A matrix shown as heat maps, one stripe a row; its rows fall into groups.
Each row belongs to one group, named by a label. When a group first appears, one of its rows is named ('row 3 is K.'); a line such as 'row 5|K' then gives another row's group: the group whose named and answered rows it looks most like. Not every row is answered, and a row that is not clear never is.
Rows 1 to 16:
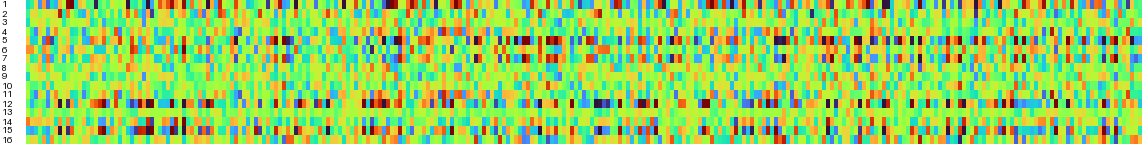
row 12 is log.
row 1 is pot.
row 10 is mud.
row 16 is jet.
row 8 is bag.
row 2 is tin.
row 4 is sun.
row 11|sun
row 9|jet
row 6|tin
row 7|mud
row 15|log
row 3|jet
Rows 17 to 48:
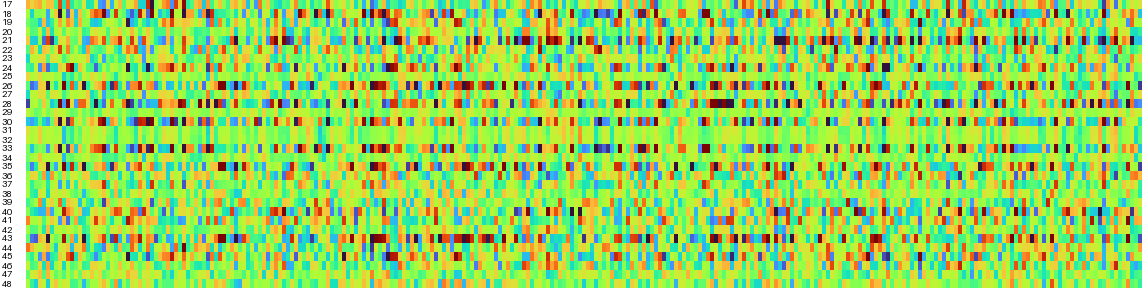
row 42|mud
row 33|log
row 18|log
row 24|pot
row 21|mud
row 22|tin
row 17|tin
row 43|sun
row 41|bag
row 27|jet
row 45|pot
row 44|tin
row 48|sun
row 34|jet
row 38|sun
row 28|pot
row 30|log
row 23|jet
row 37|log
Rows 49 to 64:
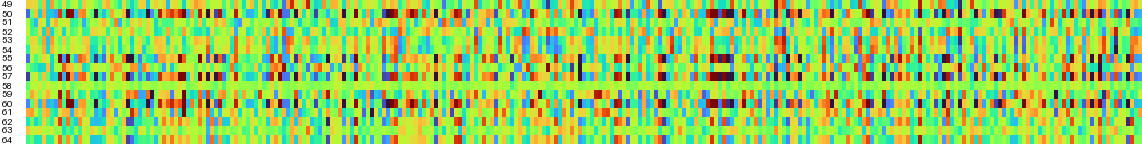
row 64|pot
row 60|pot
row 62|pot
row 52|mud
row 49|jet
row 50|pot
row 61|tin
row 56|mud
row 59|tin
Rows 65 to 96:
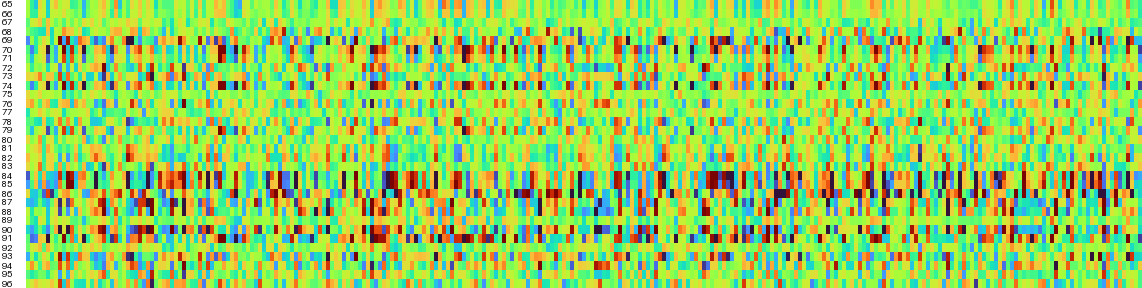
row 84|pot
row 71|sun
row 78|pot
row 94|tin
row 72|log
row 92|bag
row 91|sun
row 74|sun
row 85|pot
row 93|pot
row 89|sun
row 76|tin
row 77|jet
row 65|sun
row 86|mud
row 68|mud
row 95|log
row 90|log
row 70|sun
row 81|bag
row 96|tin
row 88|log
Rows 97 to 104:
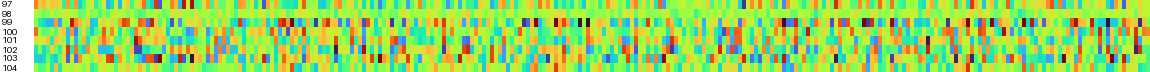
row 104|mud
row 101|bag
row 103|log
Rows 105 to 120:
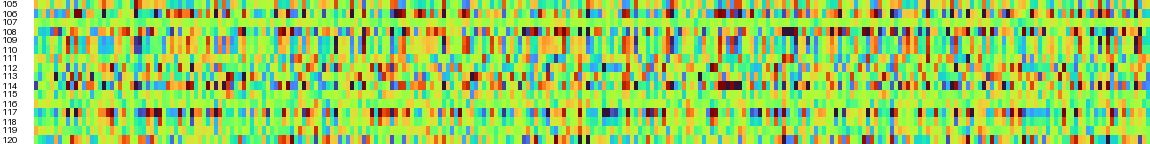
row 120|mud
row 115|sun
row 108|mud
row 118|log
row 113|sun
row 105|bag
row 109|pot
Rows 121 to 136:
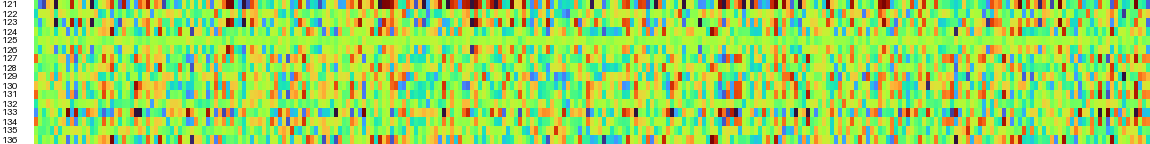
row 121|sun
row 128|log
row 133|pot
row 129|jet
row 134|bag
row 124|log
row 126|sun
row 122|jet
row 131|bag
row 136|log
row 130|bag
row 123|sun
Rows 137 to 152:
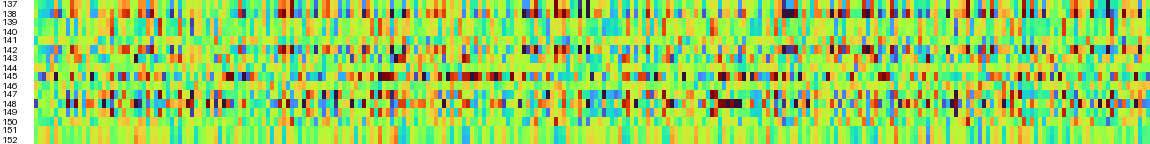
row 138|mud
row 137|mud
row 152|bag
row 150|mud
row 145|sun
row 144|tin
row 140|log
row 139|log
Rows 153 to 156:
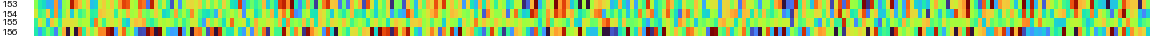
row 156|log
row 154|mud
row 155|tin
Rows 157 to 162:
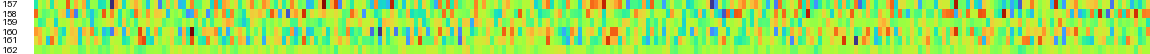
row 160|tin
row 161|tin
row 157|tin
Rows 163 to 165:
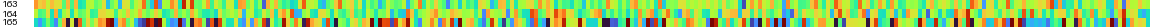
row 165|log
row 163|tin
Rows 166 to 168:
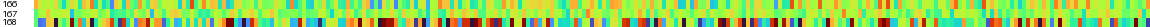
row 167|jet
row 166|tin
